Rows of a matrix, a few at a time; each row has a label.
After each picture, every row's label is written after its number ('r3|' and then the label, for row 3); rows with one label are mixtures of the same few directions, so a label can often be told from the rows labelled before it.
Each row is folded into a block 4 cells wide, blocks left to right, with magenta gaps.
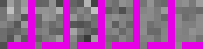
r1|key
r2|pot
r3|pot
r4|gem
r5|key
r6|pot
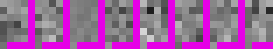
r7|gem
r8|pot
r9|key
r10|gem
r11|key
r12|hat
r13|pot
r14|key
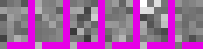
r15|pot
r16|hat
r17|key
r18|pot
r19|hat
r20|pot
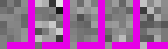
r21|hat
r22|pot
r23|hat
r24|pot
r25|gem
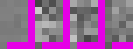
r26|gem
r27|gem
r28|pot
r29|key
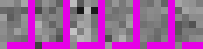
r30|pot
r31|hat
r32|key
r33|pot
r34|pot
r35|gem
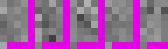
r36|hat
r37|pot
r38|hat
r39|gem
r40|key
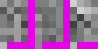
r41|gem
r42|pot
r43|gem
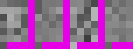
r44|pot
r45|hat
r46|key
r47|gem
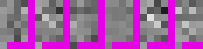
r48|key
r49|hat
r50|hat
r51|pot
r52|hat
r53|gem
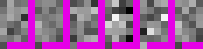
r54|key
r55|hat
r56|pot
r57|hat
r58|key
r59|hat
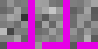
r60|key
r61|gem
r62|key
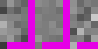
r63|hat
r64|pot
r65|key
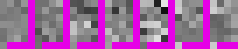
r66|pot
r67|key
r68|gem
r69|key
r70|pot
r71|hat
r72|hat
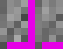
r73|key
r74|key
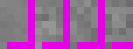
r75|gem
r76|gem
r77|hat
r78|pot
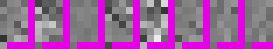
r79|pot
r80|gem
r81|pot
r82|hat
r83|pot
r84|pot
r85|key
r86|key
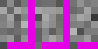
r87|gem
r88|pot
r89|key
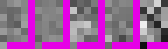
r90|pot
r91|pot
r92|gem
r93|pot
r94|hat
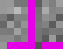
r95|gem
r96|key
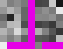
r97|gem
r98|pot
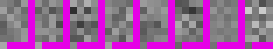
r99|hat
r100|gem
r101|gem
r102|key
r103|gem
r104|gem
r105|gem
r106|gem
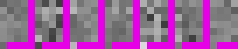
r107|gem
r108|pot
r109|hat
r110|key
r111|gem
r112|pot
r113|pot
